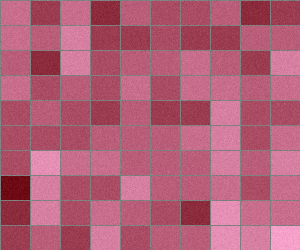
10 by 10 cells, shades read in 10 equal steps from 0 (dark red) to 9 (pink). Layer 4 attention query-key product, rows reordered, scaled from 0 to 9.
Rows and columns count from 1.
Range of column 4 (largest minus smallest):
5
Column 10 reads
3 5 7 6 4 6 7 6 6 9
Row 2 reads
6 5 7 3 3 4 3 3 5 5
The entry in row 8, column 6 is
5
